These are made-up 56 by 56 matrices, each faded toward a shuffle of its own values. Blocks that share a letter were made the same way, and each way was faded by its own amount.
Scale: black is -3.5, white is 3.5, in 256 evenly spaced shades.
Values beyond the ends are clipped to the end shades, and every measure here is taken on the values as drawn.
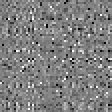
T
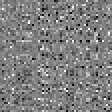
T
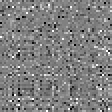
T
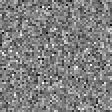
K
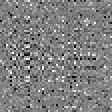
T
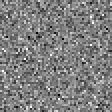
K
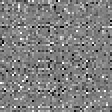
T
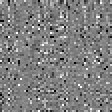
T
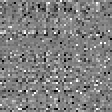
T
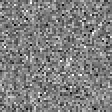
K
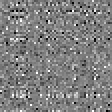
T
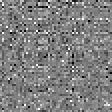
T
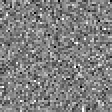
K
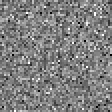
K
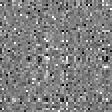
T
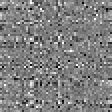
T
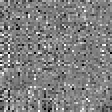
T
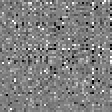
T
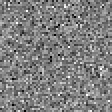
K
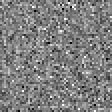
K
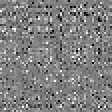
T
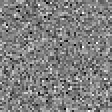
K
